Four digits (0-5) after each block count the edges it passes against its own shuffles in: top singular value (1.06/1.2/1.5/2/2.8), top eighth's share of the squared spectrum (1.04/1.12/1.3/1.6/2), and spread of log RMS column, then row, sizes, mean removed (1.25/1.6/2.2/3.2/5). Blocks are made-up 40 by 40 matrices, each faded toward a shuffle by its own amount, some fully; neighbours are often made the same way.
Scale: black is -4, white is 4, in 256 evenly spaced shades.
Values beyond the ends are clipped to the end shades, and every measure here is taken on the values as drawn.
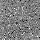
0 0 1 0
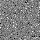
0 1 0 0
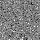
1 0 0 0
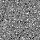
2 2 0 0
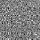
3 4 1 2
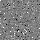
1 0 0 0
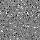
1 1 0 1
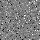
1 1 0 0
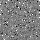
0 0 0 0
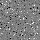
1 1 0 0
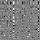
4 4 2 1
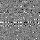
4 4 0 2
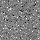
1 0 0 0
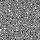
0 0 0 0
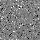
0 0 0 0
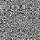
3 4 2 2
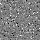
0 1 0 0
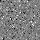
0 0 0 0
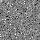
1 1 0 0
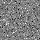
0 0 0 0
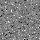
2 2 0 0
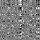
4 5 2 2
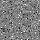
2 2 1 0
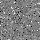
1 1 0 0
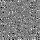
3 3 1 1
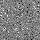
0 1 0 0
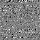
1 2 0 2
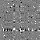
3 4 1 2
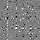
3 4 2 1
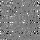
3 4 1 2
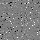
2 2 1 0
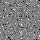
2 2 0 0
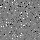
1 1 0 0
